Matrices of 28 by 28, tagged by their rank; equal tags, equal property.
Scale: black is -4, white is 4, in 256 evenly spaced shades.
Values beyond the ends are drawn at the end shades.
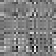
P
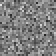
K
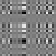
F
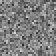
K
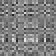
P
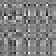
P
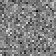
K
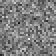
K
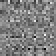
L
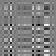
F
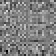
L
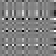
F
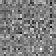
L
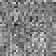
L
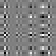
F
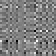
P
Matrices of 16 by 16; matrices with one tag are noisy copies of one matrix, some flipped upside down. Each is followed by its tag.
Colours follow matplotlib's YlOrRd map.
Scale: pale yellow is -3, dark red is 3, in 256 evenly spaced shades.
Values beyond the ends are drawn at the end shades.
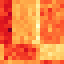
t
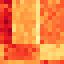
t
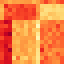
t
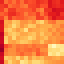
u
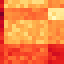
u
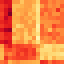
t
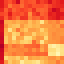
u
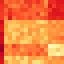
u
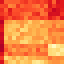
u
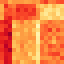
t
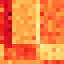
t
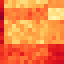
u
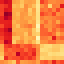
t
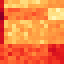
u
